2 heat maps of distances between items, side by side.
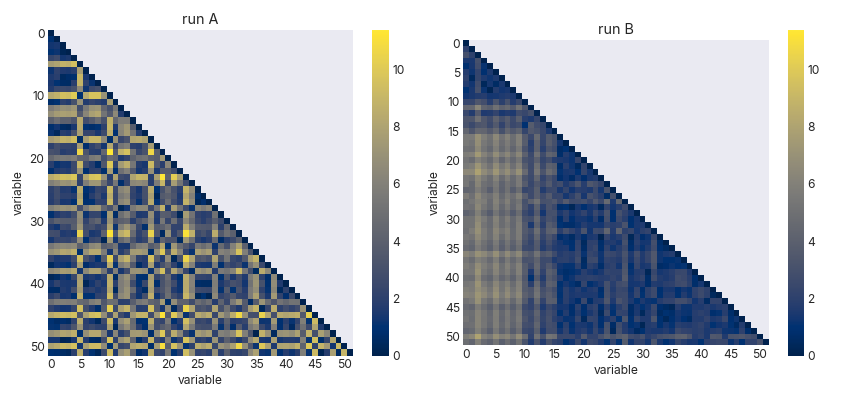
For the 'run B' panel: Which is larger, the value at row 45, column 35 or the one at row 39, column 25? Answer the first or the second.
the second
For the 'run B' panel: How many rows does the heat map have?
52
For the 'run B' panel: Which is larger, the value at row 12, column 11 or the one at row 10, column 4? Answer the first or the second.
the first
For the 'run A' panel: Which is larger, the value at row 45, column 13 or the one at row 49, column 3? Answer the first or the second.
the first
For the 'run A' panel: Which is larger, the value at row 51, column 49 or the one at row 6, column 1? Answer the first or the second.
the second
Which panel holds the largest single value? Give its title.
run A
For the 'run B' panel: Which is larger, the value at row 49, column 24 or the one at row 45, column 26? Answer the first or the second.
the first
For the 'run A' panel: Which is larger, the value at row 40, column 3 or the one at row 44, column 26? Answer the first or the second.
the second
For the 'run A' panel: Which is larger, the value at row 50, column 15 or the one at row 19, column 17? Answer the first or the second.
the second
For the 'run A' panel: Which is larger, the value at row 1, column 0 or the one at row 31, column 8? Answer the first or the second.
the second
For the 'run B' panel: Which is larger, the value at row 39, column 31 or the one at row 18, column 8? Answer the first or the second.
the second
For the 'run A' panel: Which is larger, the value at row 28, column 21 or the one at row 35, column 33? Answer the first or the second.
the first
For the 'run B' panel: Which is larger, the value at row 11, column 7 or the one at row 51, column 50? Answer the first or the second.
the first
